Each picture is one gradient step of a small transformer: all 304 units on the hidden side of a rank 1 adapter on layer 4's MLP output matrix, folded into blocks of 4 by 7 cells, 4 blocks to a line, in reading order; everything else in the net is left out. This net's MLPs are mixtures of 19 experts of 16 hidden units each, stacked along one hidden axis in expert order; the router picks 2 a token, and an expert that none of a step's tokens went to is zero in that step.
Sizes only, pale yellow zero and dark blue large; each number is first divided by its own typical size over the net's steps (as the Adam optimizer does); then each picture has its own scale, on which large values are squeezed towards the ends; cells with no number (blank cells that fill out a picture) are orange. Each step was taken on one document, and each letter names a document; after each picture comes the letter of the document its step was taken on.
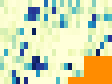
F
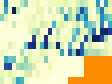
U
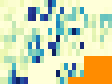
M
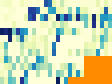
M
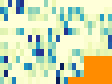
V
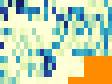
V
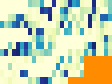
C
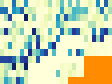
M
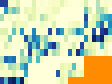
U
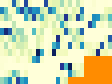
F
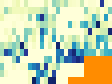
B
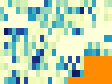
F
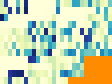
B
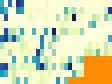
F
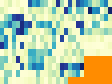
C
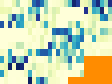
C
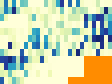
M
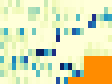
F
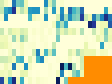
V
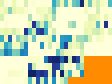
B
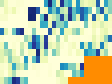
M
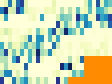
V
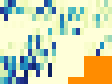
M
